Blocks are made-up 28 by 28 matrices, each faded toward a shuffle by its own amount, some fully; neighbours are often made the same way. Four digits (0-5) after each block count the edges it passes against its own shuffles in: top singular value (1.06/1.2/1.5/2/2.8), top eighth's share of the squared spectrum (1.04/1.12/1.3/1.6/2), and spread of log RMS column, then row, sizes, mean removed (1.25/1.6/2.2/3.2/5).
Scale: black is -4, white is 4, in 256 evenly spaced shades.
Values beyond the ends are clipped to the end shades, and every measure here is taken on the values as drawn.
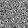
0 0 0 1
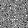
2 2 0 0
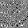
3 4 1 1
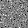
0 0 0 0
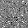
2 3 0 1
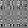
4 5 3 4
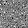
0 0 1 0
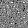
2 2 0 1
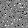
0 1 0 0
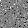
0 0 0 0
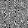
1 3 3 0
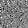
1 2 1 0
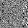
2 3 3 0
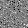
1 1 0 0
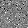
0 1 0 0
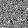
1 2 0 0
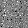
1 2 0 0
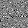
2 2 0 1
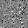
1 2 1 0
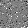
0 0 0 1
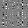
3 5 2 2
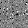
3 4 1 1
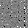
3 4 1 0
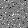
0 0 0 0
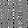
3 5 2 1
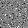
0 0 0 0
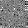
3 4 2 1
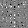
3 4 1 1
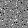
0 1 0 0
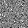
2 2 1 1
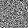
0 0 0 0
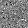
0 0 0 0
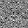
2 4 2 2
